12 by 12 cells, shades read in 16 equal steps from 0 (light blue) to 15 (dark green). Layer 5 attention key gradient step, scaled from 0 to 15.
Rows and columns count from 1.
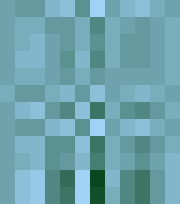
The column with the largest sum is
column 7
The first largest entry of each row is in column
6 7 7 7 5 2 7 6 7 7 7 7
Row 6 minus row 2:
-1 2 2 -2 -3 2 -6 1 -1 -3 -1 1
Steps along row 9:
down same up same down up down up up down down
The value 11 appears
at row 11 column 5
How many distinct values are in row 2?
4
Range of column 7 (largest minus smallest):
15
